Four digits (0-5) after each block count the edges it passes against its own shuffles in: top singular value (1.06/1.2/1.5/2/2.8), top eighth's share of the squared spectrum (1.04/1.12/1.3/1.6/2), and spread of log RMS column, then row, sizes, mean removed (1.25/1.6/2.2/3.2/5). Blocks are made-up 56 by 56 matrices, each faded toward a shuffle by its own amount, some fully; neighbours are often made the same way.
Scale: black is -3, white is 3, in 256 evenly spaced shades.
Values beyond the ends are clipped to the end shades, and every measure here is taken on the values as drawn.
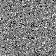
0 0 0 1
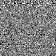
1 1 0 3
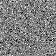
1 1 0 1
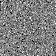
0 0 0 1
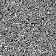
1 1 0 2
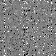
2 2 2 1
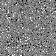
0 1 1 0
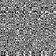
4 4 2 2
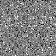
3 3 1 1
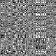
4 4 3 3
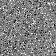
1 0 0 0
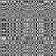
5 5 4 4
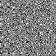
3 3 1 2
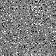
3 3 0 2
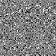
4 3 1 2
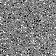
2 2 0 0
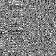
3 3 1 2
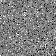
0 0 0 0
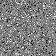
1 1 0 0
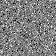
2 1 0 0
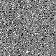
2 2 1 0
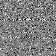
2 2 0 3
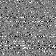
2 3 0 3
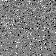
1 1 0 1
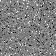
0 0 0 0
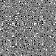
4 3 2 2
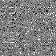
3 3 1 1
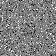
2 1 0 0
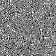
3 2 0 1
